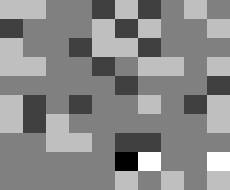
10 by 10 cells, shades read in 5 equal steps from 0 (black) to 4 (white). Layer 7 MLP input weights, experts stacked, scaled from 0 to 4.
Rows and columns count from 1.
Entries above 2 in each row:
4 3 3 5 0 3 3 2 2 3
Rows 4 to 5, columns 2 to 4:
3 2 2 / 2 2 2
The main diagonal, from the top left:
3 2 2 2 2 2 2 2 2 3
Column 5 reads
1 3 3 1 2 2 2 2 2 2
